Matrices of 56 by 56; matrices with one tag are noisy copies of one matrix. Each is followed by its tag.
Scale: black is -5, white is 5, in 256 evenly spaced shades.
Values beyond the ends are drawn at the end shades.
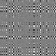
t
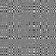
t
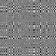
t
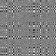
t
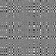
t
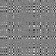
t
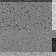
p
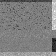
p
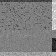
p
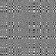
t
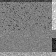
p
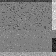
p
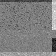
p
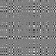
t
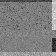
p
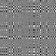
t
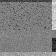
p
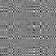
t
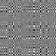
t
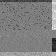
p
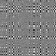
t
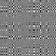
t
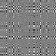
t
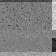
p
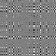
t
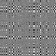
t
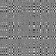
t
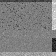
p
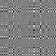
t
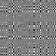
t
